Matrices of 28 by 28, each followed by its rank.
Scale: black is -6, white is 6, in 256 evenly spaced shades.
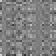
three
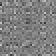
five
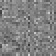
five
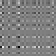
one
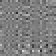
three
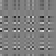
one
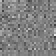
five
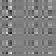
one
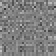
five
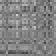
three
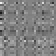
three
